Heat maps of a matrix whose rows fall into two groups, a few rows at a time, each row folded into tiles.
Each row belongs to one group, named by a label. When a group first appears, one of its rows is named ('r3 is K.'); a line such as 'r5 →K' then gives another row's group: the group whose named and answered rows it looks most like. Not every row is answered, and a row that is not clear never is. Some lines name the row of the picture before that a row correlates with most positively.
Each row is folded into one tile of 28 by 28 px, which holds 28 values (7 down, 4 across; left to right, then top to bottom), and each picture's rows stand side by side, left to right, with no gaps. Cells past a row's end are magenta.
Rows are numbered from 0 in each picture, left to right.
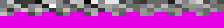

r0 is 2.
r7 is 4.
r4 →4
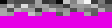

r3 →4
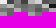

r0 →4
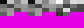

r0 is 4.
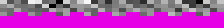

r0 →4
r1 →2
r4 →2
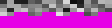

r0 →2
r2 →2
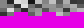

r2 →2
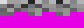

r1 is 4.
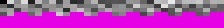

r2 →2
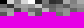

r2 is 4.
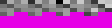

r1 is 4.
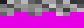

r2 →2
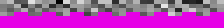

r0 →2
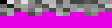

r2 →2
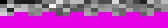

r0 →2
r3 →2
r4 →4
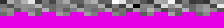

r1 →4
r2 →2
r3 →2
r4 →2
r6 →4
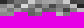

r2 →2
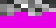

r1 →2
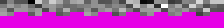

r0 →2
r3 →2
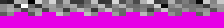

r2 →2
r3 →2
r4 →4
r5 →2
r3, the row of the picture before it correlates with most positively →3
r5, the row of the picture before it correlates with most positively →3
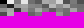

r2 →4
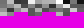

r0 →2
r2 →4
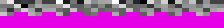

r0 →2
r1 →2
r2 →4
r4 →4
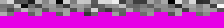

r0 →2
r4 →4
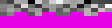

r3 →2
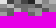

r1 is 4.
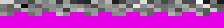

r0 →2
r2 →2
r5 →4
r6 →2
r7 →4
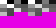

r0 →4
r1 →4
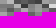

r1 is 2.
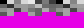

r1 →4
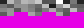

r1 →2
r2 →4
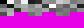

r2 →2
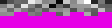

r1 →2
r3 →4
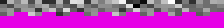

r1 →2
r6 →4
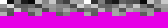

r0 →4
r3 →4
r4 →2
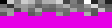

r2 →4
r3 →4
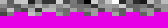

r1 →2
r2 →4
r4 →4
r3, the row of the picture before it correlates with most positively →0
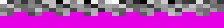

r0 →4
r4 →4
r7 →4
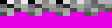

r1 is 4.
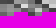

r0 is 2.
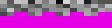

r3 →2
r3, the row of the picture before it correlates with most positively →0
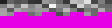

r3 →4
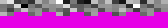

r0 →2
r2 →4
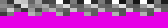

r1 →2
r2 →4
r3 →4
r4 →4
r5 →4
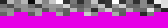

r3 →2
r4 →4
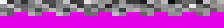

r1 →2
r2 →2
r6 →2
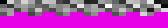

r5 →2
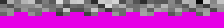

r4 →4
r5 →2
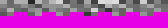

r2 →4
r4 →4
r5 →4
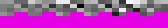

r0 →2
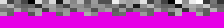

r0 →4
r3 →2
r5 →4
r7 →4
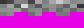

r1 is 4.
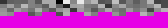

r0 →2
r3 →2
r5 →2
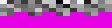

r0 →4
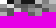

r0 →4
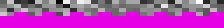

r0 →2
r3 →4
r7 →4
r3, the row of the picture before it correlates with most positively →0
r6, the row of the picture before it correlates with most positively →1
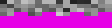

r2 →2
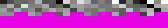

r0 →2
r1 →2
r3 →4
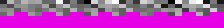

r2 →4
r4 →4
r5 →2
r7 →4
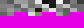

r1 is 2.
